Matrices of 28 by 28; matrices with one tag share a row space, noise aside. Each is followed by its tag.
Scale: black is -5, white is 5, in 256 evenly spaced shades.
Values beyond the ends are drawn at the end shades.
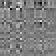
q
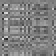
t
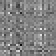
q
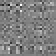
q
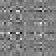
q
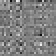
q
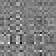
q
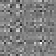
q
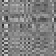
t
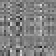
q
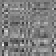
t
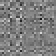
q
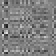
t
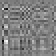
t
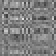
t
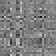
q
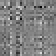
q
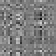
q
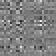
q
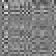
t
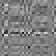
t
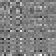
q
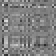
t
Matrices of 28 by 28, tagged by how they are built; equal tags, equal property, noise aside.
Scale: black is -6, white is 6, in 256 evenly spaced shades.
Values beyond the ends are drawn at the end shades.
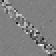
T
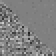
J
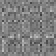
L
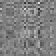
L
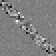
T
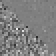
J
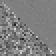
J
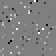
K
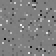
K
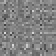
L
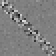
T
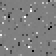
K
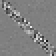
T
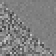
J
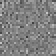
L
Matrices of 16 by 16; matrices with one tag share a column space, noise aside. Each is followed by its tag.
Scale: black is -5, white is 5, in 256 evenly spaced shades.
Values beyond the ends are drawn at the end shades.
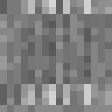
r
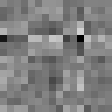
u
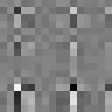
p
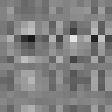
u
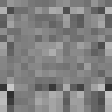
p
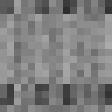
r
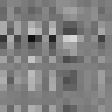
u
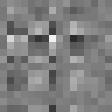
u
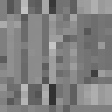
r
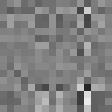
p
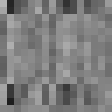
r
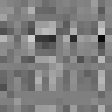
u
